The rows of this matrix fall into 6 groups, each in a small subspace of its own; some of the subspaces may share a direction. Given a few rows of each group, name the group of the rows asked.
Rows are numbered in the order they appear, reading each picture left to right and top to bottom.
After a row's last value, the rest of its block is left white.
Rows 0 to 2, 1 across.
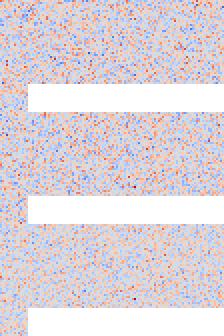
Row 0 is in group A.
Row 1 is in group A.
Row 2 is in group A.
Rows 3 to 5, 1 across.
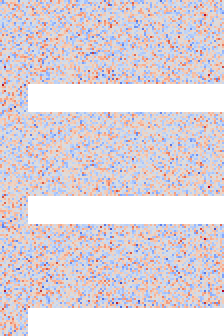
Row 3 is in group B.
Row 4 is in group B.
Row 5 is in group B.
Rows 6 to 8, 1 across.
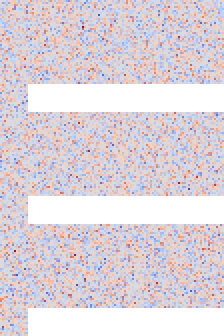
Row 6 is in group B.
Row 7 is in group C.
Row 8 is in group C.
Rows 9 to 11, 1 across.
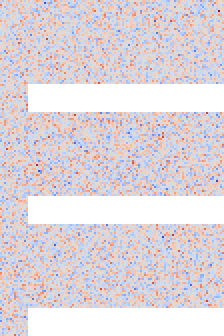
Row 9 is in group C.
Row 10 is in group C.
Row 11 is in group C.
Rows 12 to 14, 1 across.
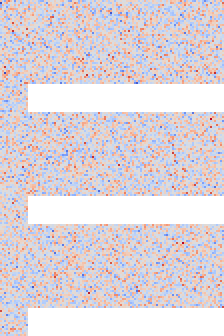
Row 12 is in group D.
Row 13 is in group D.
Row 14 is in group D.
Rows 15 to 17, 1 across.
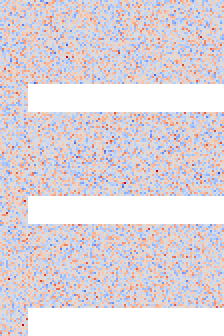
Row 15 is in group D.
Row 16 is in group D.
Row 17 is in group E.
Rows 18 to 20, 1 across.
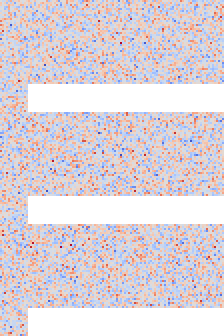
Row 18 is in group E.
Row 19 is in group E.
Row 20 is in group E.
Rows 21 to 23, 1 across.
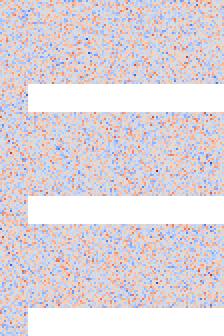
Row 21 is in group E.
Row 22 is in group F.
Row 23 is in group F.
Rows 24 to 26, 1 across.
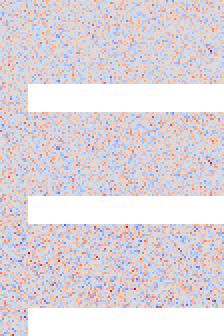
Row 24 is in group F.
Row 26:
E
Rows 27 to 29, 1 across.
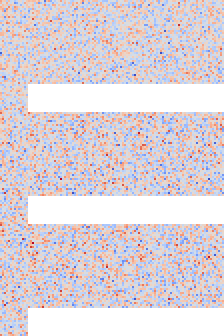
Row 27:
A
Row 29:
E
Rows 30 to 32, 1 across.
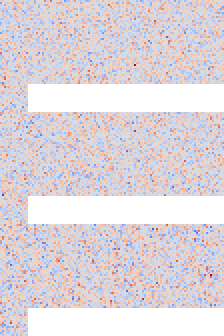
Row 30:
A
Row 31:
A
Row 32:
F
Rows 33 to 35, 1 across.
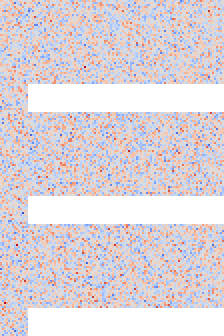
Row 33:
E
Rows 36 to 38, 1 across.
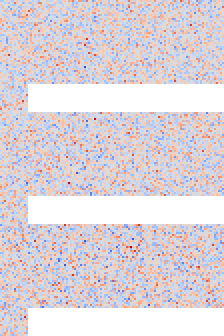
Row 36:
E
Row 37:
C
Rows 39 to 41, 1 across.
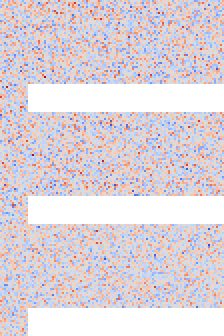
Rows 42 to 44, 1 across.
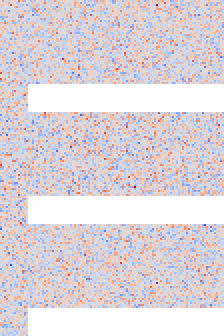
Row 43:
A
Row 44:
F
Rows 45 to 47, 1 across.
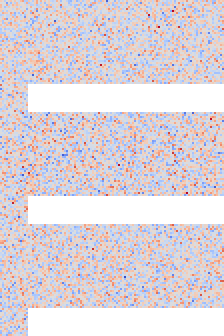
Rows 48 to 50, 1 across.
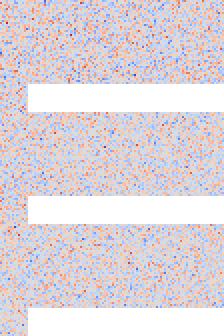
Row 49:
C
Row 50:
E
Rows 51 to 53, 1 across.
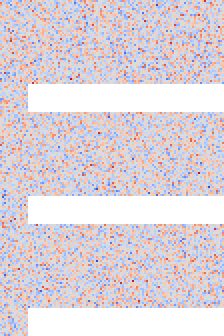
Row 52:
B
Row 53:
B
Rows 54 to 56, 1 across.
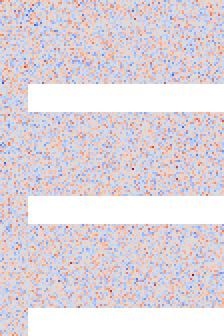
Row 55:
B
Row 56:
E
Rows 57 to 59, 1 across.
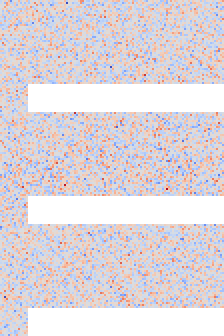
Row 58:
C
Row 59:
F
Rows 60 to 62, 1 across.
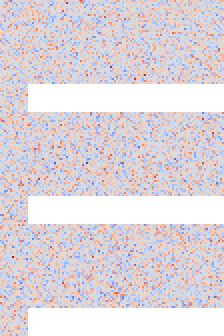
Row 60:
E
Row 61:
B
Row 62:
F
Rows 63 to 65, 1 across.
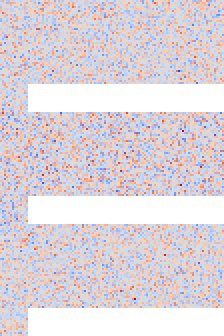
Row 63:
C
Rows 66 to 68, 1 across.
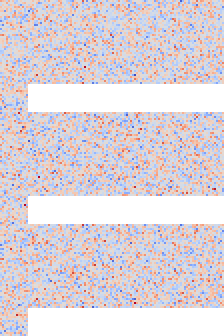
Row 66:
E
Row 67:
E
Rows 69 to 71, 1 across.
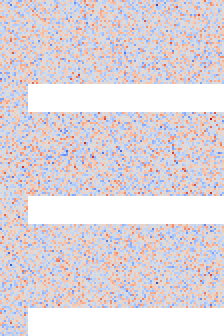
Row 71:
F
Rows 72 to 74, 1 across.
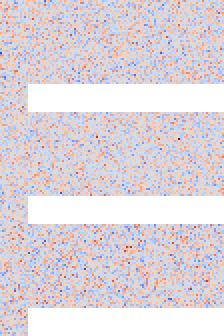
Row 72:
A
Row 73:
C
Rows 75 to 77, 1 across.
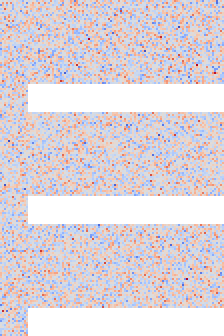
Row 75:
C
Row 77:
C
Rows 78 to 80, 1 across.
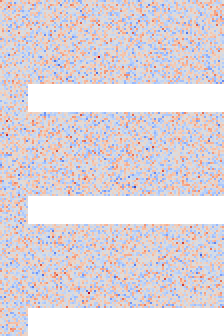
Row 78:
E
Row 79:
A
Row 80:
D
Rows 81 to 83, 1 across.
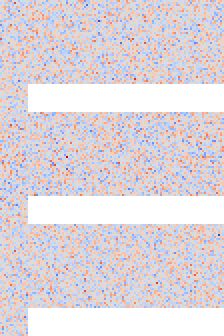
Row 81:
E
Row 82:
D
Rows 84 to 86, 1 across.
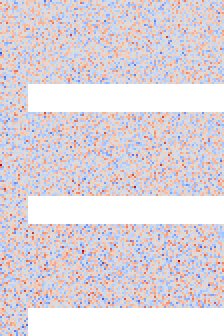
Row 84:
A
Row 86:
B
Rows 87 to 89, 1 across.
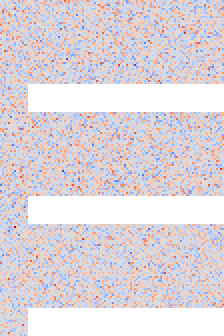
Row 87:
B
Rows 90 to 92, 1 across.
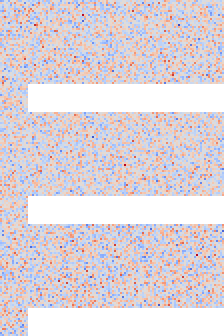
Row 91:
F
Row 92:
E
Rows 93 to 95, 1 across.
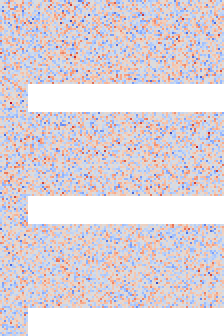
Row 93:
E
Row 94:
C
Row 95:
F
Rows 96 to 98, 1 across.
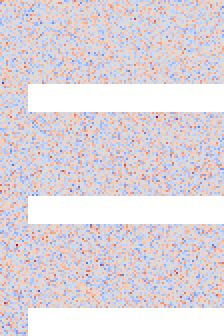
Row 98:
B
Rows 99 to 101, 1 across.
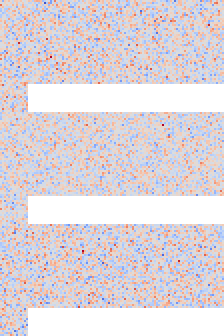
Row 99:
C
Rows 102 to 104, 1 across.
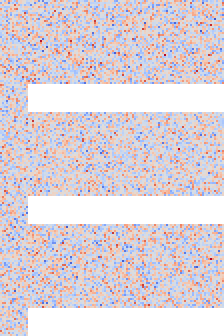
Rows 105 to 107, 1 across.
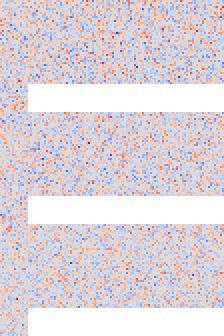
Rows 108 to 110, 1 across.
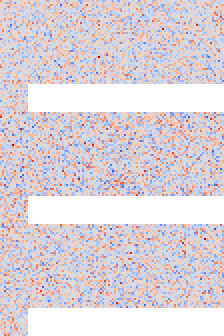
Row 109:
F
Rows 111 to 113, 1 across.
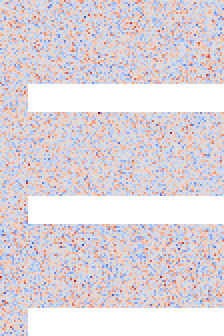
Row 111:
E
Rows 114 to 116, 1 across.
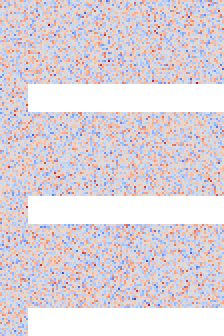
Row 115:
E
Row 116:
A
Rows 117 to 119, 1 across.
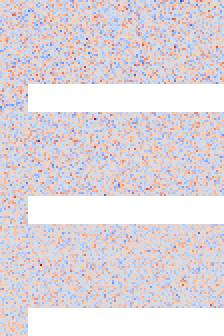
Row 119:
D
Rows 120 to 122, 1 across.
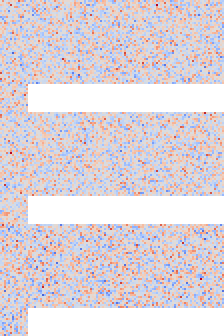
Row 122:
B
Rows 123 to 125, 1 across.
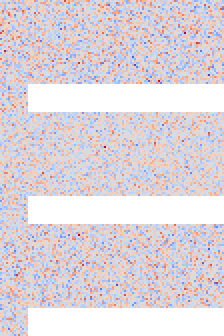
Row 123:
B
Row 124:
C
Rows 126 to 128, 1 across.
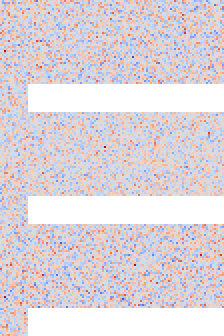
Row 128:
D
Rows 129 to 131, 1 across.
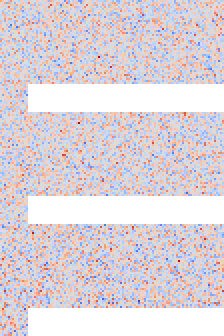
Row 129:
E
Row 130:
D
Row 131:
B
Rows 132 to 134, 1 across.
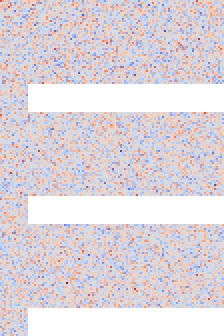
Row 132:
E
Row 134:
B
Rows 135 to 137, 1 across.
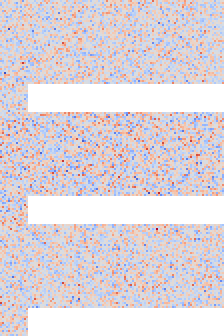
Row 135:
D
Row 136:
A
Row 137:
F
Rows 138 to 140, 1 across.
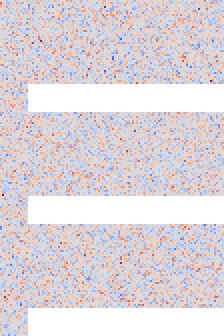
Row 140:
D
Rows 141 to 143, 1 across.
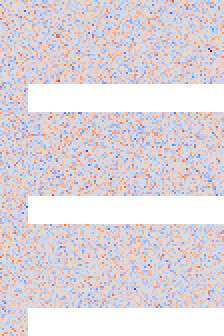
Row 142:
E
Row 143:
A
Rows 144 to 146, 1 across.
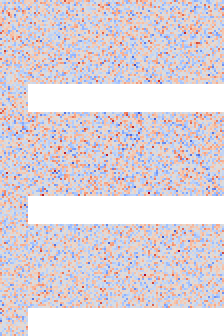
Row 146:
C
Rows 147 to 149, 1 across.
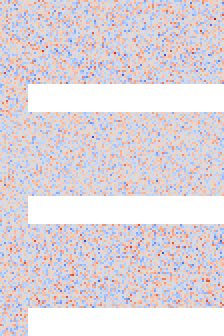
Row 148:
F
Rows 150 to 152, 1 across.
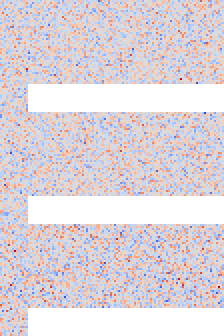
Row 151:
F
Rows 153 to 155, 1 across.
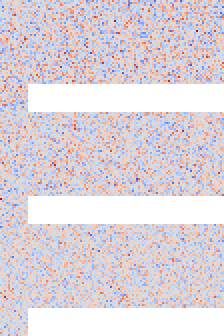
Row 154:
D
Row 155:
F
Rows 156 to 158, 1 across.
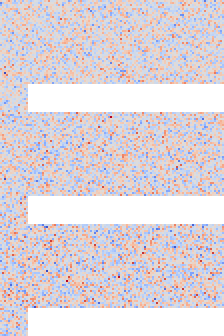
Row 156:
F
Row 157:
B
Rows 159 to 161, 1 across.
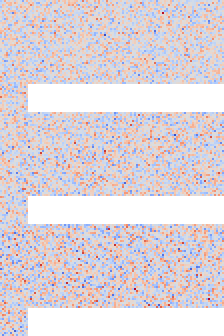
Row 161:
A
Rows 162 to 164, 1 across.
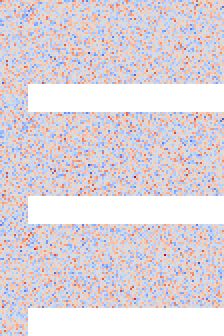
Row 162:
A
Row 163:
A
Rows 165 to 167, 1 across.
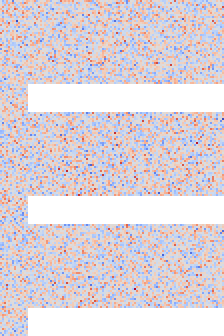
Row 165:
B
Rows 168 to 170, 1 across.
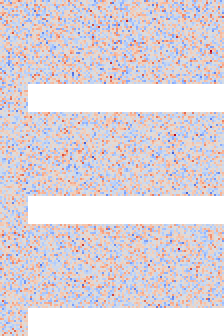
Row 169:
D
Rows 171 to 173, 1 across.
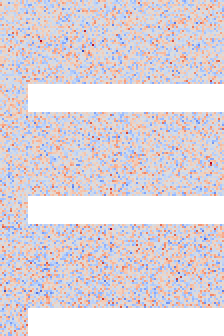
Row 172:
F
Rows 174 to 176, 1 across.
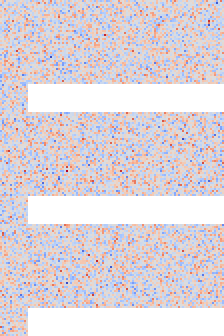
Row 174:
C
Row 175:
B
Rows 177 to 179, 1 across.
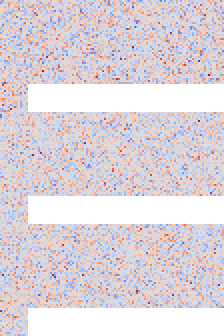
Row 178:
D
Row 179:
D
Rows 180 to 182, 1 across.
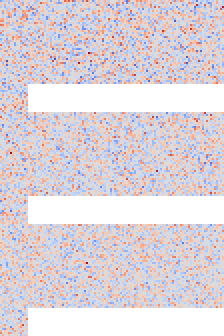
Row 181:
F
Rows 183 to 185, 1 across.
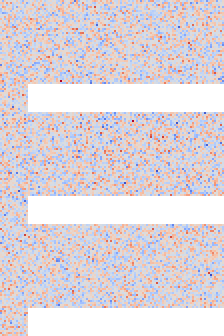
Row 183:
C
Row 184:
D
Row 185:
F
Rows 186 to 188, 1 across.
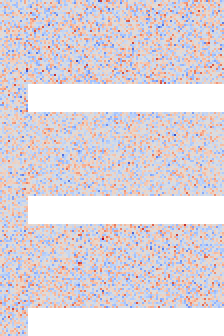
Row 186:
C
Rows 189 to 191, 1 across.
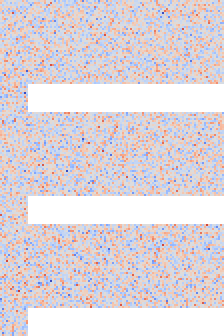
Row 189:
C
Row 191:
C
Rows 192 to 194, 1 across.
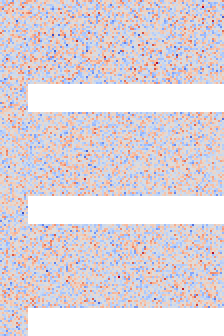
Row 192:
B
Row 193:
E
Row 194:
D
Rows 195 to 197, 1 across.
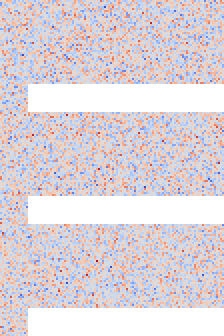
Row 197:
B
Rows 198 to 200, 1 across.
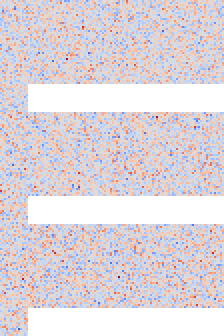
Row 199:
F
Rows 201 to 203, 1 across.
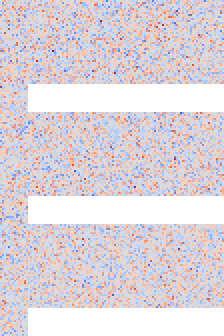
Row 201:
D
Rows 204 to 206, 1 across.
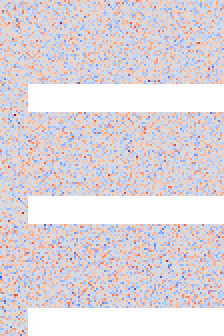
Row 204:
E
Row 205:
E
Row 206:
A
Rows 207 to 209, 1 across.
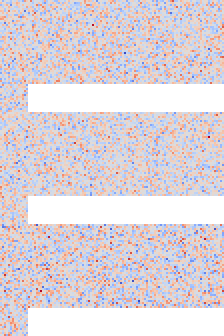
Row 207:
F
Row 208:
C
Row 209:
B
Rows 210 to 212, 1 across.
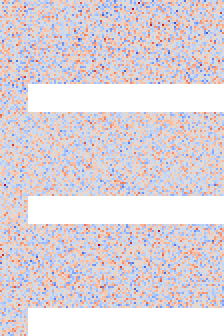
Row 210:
D
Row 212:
E
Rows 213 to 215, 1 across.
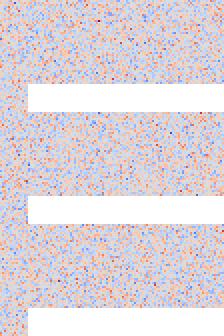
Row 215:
E
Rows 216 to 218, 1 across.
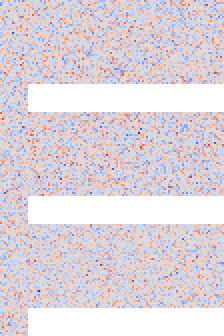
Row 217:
E
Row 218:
B
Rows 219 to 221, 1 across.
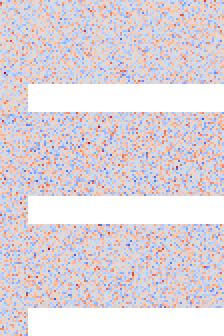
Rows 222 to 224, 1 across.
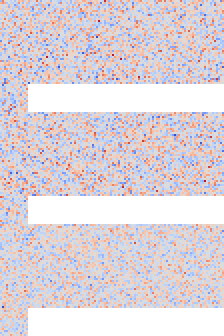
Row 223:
D
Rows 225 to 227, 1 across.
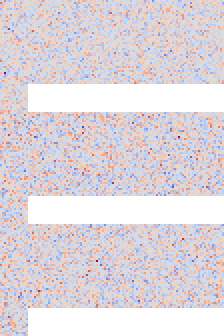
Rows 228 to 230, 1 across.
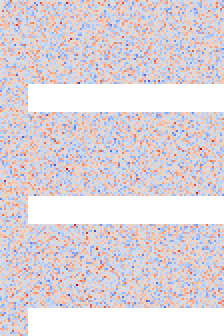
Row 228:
E
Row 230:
C
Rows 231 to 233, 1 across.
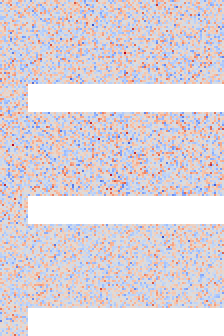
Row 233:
C
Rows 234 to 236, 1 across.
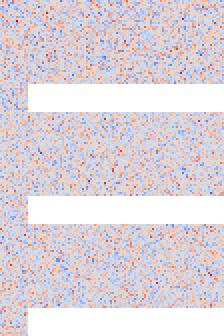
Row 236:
F
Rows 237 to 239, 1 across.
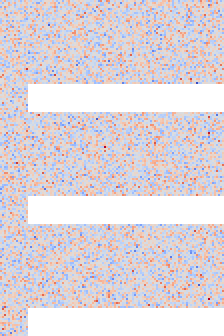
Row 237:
C
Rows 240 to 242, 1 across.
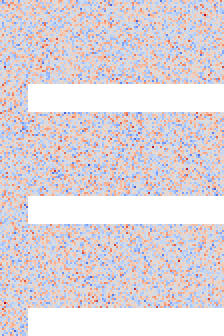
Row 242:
B
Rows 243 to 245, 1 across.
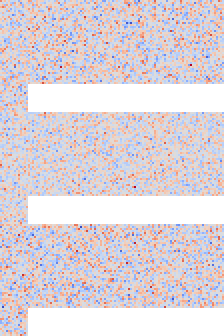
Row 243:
E
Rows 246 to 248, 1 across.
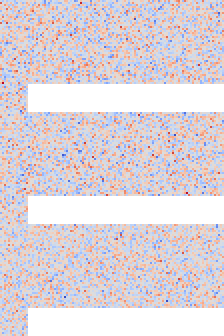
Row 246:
A
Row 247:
D
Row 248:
C
